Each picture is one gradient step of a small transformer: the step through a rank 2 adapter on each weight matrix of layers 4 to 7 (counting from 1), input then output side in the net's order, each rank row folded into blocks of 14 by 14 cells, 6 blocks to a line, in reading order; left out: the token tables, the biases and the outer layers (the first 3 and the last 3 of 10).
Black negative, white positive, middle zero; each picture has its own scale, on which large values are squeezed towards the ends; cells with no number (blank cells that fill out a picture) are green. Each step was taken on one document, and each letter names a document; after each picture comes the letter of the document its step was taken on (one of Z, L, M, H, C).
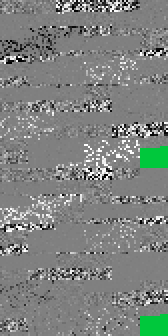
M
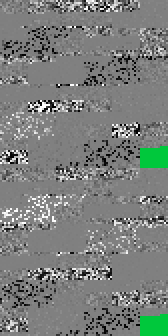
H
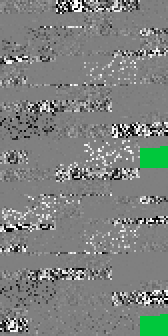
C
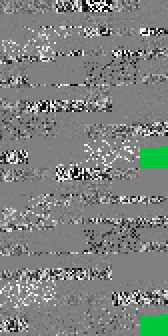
C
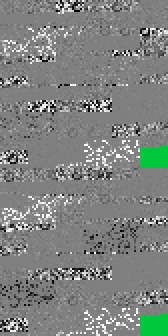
M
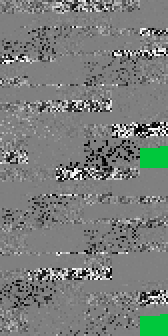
H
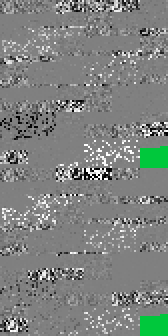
C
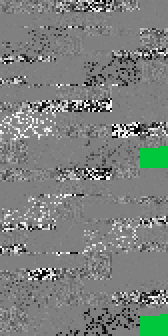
H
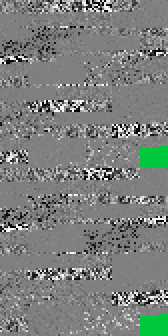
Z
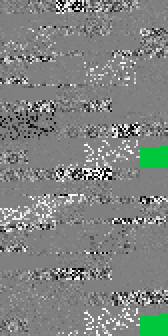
M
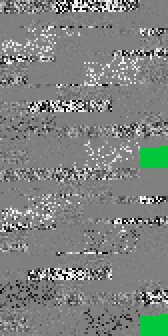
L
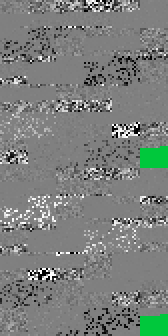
H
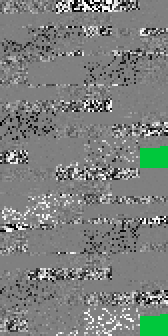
L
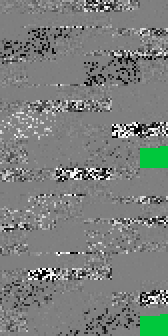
H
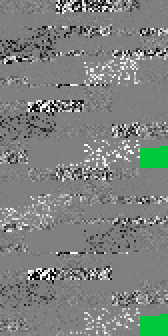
M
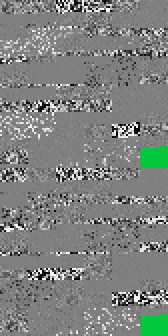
Z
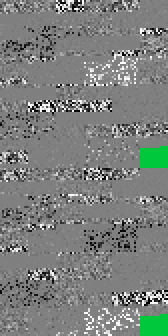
Z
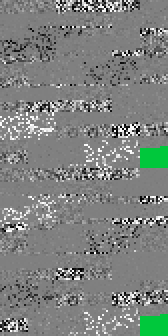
M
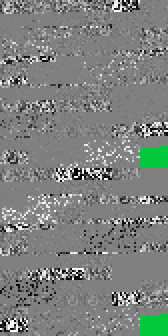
C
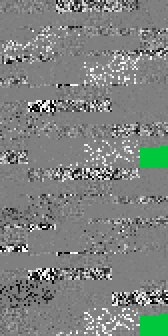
Z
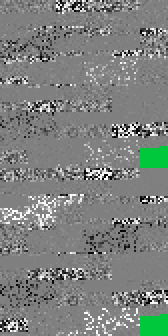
M
